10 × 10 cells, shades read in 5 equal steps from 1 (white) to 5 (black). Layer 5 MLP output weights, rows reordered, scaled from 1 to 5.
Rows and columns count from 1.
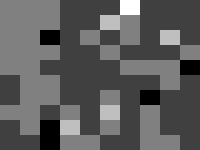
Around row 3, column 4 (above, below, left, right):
4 4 5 3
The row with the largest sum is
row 7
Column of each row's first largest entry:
4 4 3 4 10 1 8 3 3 3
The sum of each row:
34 34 35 35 36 37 38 34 36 37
